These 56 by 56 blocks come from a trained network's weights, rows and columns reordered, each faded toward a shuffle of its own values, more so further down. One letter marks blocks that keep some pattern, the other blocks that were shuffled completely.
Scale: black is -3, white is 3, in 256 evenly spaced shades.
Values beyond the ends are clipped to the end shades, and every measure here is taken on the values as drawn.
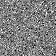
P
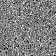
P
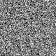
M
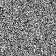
P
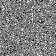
P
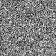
M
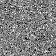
P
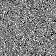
P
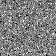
P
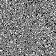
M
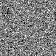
M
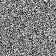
M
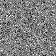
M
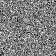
P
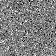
P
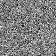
M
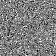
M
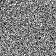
M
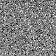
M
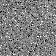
P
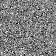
P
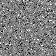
P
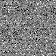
M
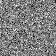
P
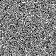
P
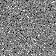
P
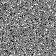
P
